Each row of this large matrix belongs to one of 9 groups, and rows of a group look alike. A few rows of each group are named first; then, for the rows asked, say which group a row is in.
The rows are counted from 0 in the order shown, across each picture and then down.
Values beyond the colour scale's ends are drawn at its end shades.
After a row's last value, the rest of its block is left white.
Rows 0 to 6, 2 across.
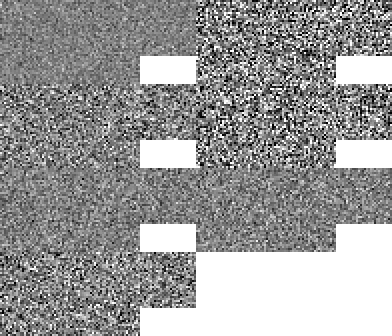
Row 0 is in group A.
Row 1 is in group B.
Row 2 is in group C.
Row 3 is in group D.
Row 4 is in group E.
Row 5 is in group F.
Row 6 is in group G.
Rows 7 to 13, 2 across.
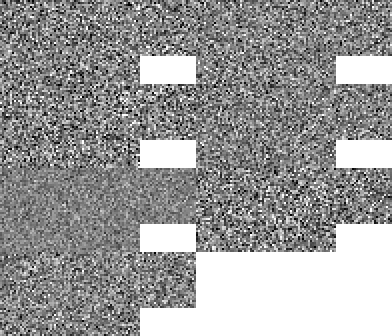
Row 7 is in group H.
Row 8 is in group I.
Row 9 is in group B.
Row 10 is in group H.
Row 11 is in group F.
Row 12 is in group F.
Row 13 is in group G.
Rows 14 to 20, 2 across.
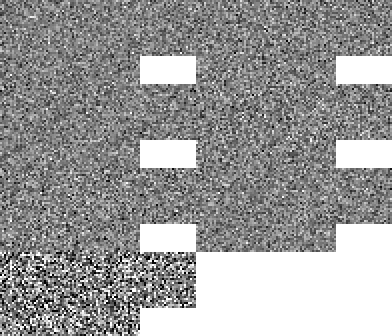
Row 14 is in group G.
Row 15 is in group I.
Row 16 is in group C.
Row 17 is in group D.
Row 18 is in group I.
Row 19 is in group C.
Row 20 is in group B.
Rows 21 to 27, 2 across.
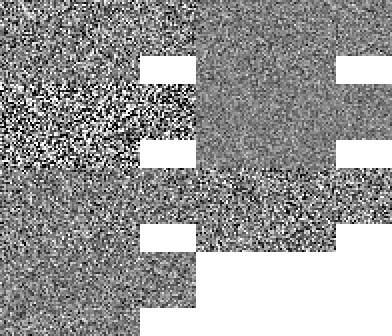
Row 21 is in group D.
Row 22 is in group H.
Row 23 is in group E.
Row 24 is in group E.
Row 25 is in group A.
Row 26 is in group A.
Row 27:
C
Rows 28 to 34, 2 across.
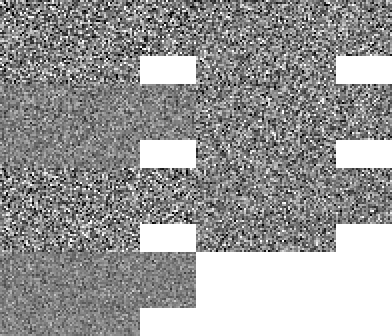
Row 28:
C
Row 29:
H
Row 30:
D
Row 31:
F
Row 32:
H
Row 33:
I
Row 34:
B
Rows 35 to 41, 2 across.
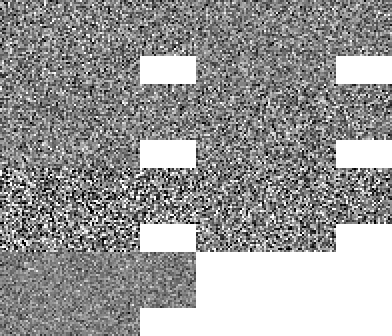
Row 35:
I
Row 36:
B
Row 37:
A
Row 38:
F
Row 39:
A
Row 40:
F
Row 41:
G
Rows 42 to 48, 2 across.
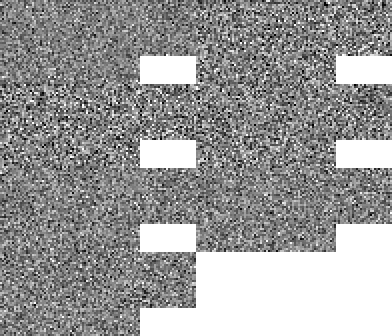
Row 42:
E
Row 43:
H
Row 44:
H
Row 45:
E
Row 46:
E
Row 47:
I
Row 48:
C
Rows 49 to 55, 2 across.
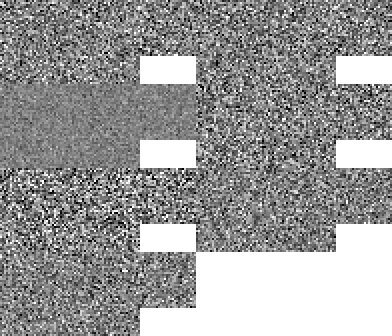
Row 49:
C
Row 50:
C
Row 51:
A
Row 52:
I
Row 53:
B
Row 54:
F
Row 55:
A
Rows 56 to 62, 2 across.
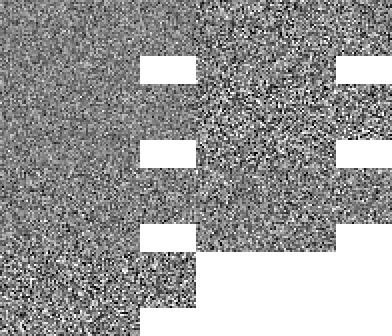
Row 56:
D
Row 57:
D
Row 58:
B
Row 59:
H
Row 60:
I
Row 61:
A
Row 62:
A
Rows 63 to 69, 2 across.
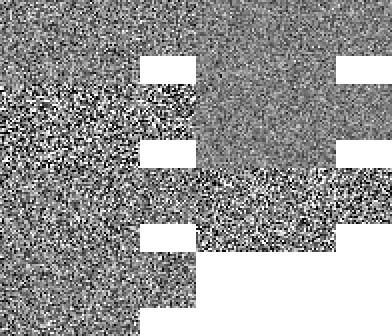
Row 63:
B
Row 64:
A
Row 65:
E
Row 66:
F
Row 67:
F
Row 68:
G
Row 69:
E
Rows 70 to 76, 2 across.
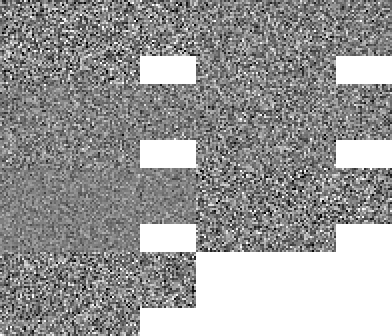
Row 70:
H
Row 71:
F
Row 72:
I
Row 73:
D
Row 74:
H
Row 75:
C
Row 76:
D
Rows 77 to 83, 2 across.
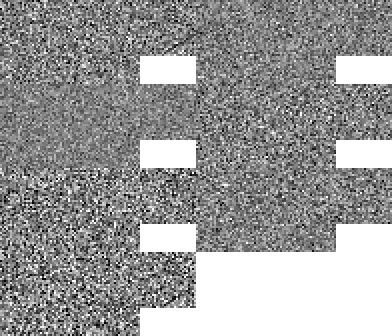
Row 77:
I
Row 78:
E
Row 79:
G
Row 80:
F
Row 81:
D
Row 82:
C
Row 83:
I
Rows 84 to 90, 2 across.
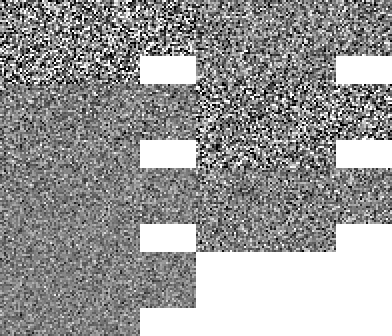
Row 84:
G
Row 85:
E
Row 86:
C
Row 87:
C
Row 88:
C
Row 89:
A
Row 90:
C
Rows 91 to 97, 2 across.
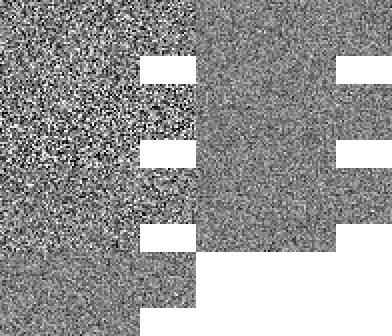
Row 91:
F
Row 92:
D
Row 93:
I
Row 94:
B
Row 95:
C
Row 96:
I
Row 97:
I
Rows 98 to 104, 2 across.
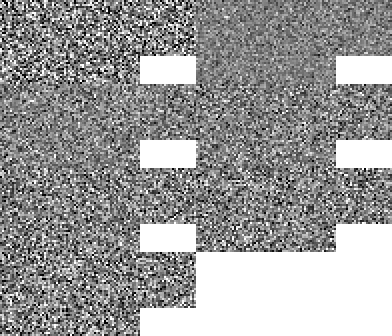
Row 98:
I
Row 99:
C
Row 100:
G
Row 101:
C
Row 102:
I
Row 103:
E
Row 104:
I
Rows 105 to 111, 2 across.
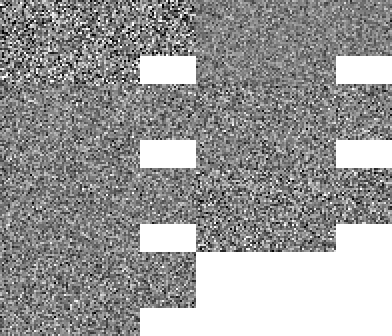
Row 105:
E
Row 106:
G
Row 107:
G
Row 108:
H
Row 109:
H
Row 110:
E
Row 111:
F
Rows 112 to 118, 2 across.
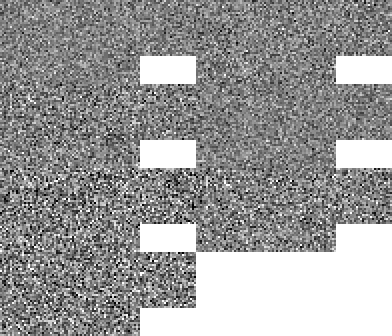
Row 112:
G
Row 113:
E
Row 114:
B
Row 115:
E
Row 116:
D
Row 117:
B
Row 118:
B
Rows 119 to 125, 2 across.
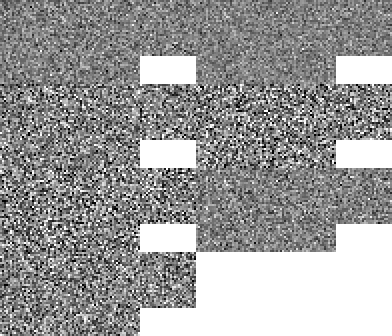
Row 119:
H
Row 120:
B
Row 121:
H
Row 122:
I
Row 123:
E
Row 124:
B
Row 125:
D
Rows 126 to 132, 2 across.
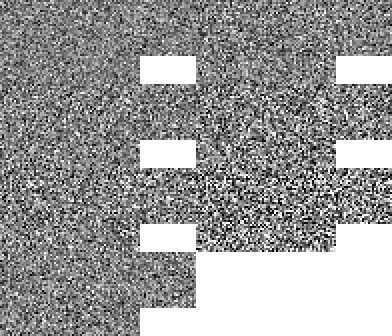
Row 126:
C
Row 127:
B
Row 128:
F
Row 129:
F
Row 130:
B
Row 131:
B
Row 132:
I
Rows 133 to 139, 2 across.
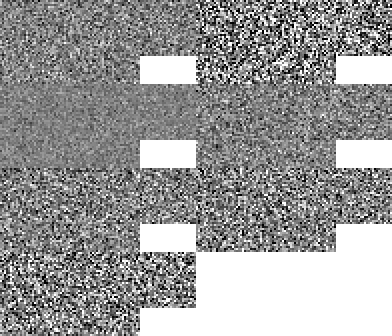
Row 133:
F
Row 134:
D
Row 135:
A
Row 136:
C
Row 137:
H
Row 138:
I
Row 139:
B
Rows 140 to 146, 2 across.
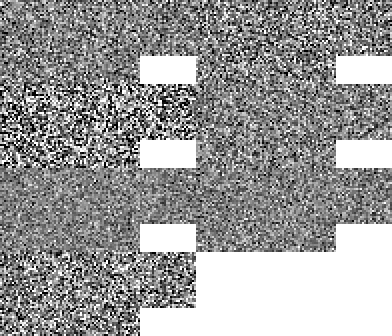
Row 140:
E
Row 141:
B
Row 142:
E
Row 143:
I
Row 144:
G
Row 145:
E
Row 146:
G
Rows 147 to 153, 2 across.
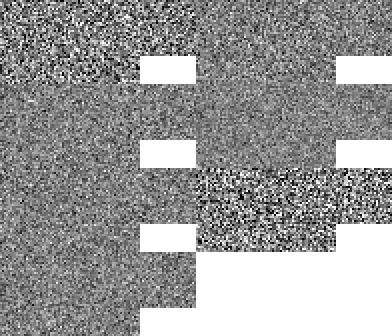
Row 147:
F
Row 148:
F
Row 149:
G
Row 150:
D
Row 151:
C
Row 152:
B
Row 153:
E
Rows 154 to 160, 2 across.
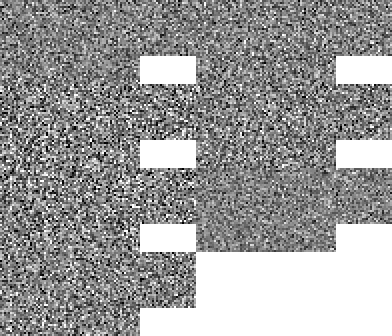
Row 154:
E
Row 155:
I
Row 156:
I
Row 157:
I
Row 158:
B
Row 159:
H
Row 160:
I
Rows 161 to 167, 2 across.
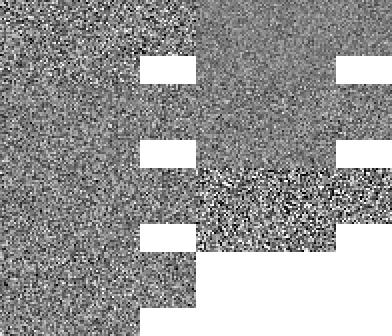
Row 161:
C
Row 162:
E
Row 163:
E
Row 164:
C
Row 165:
E
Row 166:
A
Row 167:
D
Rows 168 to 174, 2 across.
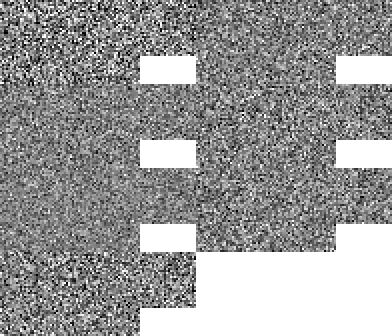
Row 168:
D
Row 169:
H
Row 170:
H
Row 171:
D
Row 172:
G
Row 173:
E
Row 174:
D
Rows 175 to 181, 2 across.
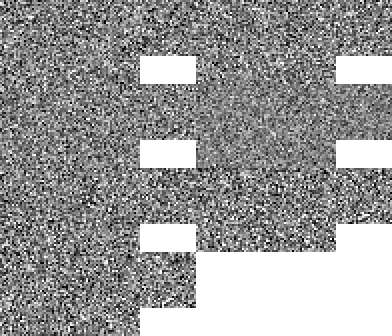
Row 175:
C
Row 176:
A
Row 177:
I
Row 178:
F
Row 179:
E
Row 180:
H
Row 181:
H
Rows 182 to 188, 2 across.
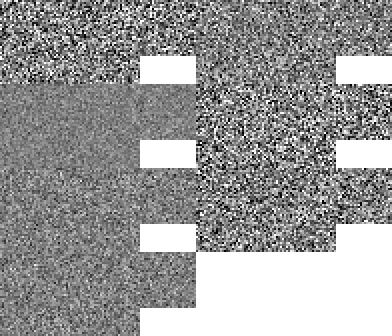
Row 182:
B
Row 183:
A
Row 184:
H
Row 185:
G
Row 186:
B
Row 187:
C
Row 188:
F
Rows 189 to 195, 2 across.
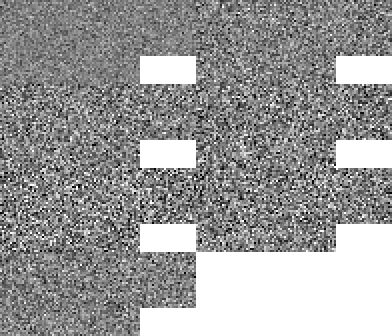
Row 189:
C
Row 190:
E
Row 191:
F
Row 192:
E
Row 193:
G
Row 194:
B
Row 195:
B
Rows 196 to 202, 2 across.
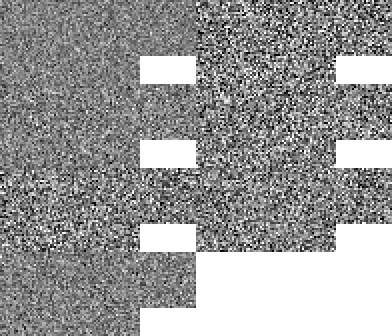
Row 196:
F
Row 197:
E
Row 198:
H
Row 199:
D
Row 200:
E
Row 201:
E
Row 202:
A
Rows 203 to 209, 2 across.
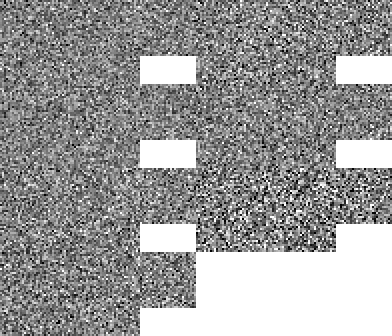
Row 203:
C
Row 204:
I
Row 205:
D
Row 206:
I
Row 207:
G
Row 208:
F
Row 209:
H
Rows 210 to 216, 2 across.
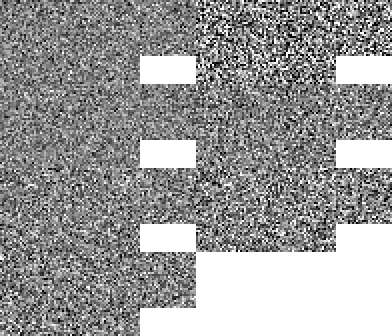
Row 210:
H
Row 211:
A
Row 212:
D
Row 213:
A
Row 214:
G
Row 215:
G
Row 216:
I
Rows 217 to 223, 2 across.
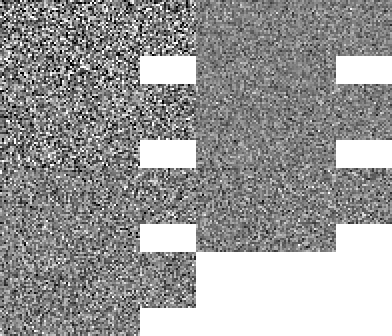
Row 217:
H
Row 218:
B
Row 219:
E
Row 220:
A
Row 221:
A
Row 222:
H
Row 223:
D
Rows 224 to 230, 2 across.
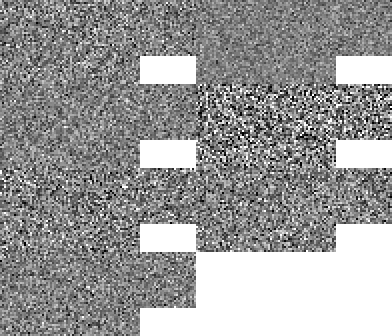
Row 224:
D
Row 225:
C
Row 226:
F
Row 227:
B
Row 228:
A
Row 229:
D
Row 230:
I
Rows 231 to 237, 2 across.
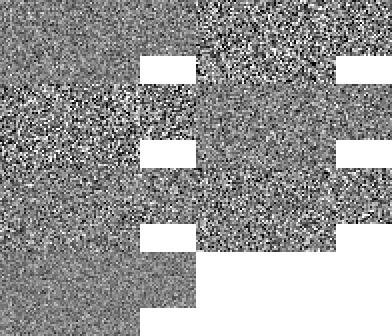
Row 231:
B
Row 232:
F
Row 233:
G
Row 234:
F
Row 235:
C
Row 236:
H
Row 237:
I
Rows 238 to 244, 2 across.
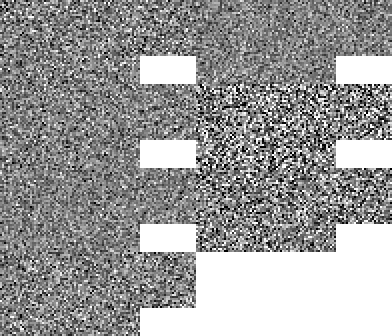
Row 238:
C
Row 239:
E
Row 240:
I
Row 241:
I
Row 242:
A
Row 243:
C
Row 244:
G
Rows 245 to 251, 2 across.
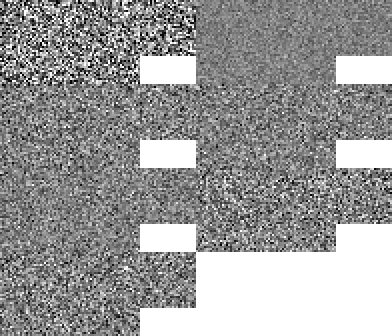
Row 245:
G
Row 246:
E
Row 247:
H
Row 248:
C
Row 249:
E
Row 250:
B
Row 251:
F
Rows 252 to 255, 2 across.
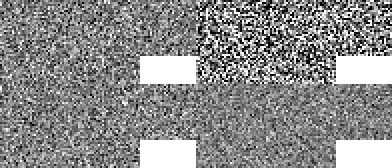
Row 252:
F
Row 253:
B
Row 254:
A
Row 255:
F
